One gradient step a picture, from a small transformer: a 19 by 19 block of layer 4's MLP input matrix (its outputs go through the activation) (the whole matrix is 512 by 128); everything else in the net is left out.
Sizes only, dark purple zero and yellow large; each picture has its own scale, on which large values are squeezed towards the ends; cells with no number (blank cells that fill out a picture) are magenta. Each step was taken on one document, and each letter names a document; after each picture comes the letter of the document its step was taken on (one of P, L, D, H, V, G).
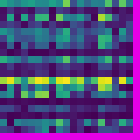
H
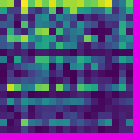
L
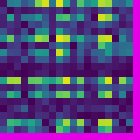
H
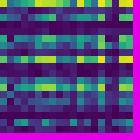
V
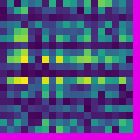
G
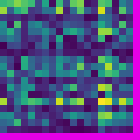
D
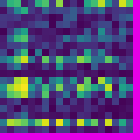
G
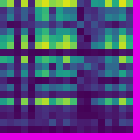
L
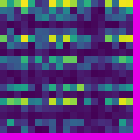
L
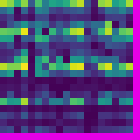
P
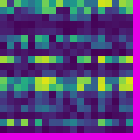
V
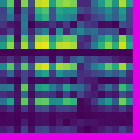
L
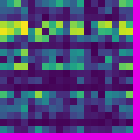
P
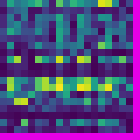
G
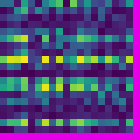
G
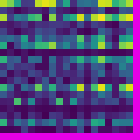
V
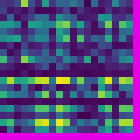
H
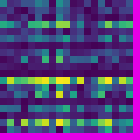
H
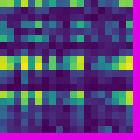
P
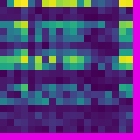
P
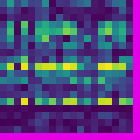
L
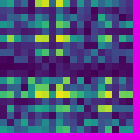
H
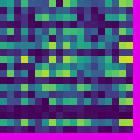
L
